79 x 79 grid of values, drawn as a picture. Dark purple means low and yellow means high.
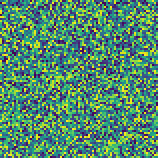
Neither half mirrors the other. The values spread evenly over their range. The grain is fine, like static. Overall the values sit about 50% of the way up the scale. No overall slope runs across the table. No regular stripes run through it.
